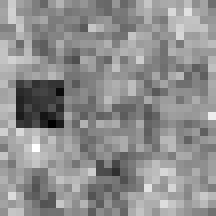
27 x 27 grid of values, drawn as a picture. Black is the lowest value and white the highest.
The ninth with the lowest average is the middle left. No regular stripes run through it. An odd patch, lower than its surroundings, sits in the middle left. No single row or column stands out from its neighbours. The texture is blotchy.
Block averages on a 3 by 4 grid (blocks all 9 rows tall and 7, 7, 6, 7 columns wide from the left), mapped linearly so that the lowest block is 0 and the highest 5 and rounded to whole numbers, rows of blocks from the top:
4245 / 0123 / 4335
